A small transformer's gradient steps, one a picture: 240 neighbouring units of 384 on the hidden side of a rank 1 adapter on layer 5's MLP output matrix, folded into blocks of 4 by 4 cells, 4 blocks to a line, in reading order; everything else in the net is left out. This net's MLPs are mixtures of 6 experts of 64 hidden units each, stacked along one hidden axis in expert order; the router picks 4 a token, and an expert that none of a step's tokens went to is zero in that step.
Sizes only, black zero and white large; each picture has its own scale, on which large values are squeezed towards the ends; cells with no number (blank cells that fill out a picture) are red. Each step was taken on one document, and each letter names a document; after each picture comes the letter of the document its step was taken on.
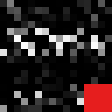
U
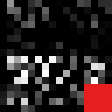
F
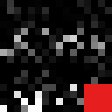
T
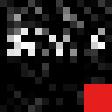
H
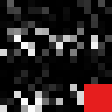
U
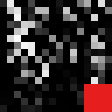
H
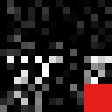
F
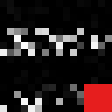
T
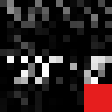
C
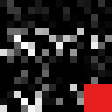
T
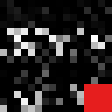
T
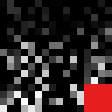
F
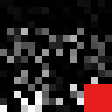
T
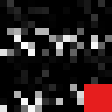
U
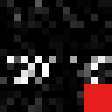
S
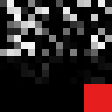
H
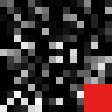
F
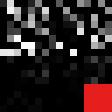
C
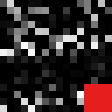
U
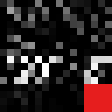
C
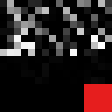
H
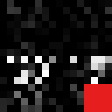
S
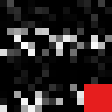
U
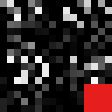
S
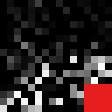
F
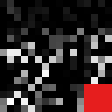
F
